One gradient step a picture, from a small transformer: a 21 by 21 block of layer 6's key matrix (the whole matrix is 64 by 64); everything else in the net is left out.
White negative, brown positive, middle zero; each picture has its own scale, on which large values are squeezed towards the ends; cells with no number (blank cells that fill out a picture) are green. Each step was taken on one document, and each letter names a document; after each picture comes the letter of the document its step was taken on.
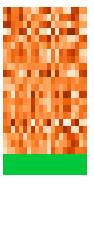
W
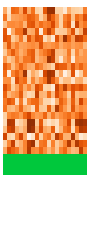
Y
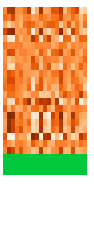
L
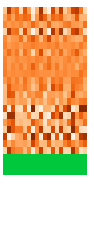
L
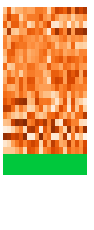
Y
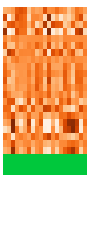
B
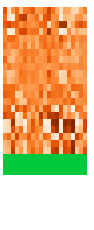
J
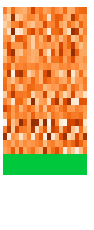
W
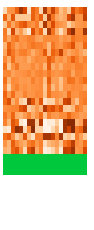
B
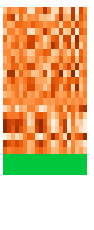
Y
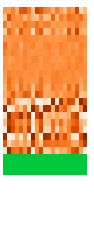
L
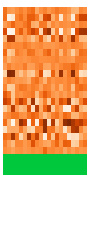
W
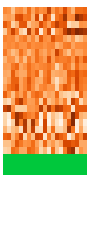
J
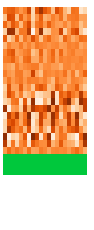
L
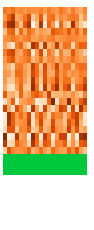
L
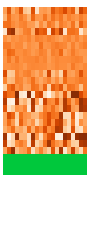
L
